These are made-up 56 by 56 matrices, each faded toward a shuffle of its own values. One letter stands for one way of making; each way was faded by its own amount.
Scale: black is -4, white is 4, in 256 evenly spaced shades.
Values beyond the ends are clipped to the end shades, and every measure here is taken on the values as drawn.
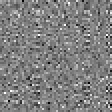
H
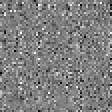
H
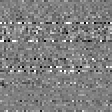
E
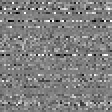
E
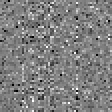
H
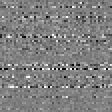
E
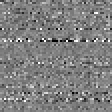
E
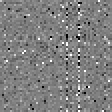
H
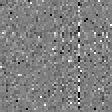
H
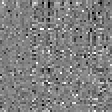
H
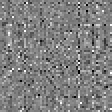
H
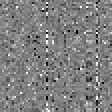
H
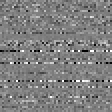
E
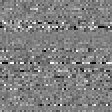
E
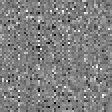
H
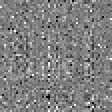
H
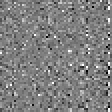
H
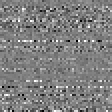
E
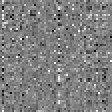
H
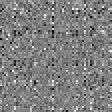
H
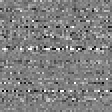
E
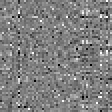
H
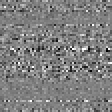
E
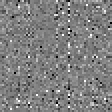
H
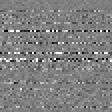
E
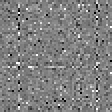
H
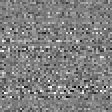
E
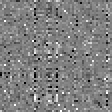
H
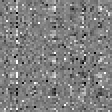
H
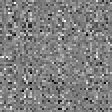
H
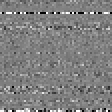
E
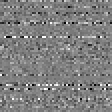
E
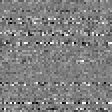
E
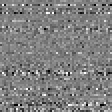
E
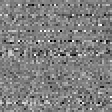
E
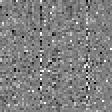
H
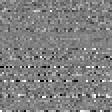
E
